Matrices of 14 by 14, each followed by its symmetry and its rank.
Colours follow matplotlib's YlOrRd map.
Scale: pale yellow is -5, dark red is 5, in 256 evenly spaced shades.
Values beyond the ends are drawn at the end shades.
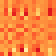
neither, rank two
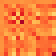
symmetric, rank three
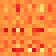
neither, rank two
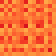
symmetric, rank two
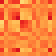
symmetric, rank two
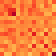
symmetric, rank three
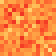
symmetric, full rank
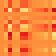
neither, rank one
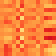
neither, rank two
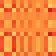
neither, rank one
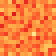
symmetric, full rank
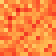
symmetric, full rank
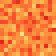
neither, full rank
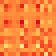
neither, rank two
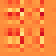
neither, rank one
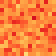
neither, full rank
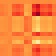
neither, rank one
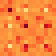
symmetric, rank three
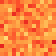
neither, full rank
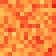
neither, full rank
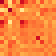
symmetric, rank three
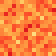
symmetric, full rank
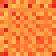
symmetric, rank two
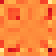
symmetric, rank two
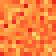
symmetric, full rank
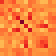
symmetric, rank three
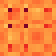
symmetric, rank two
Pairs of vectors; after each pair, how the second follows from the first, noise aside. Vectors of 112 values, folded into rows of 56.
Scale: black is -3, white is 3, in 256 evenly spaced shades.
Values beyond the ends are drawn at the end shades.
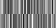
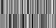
sign-scrambled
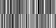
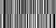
shuffled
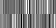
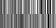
shuffled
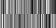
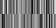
sign-scrambled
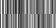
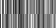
copied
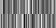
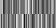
copied
